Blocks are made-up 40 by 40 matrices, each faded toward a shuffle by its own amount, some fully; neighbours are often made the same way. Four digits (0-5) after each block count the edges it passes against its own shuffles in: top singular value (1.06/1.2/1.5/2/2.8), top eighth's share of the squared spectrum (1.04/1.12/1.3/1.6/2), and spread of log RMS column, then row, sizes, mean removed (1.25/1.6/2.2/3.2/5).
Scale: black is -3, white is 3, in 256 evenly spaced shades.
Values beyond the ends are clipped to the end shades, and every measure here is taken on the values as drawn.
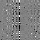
4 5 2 0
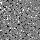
1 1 0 0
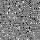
2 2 1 0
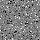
0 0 0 0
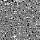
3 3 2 1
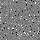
1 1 0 0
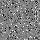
2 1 0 0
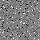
1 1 0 0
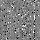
2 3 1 0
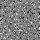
2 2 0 0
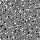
0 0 0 0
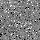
1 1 0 0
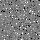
0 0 0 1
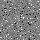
0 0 0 0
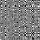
4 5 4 2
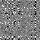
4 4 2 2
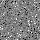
0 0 0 0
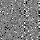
3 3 2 1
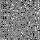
3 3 2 1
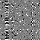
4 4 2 2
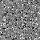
3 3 1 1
